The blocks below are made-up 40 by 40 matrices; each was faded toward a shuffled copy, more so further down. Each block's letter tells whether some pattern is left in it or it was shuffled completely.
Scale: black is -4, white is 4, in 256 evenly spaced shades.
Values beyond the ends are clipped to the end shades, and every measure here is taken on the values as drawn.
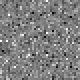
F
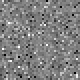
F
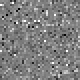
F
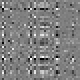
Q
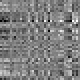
Q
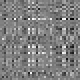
Q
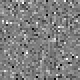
F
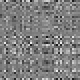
Q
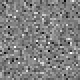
F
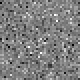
F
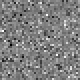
F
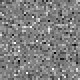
F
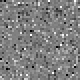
F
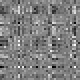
Q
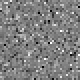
F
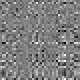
Q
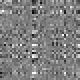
Q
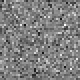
F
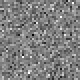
F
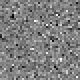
F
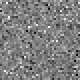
F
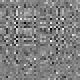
Q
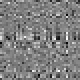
Q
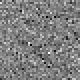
F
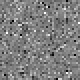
F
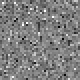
F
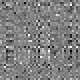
Q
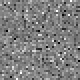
F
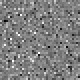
F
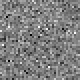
F
